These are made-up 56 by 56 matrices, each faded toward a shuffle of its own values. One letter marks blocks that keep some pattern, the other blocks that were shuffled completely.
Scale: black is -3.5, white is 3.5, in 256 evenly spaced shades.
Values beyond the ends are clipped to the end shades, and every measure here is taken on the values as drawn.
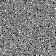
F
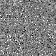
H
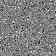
F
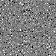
H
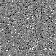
H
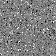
F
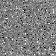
H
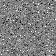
F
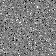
F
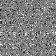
H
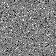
F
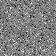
F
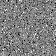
F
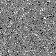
F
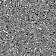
F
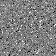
F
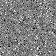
F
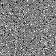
H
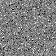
F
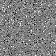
H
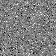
F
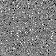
H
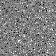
H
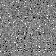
H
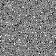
H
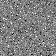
F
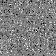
H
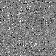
H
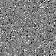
H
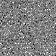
H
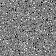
F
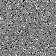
F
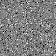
H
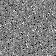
F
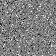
F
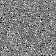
F
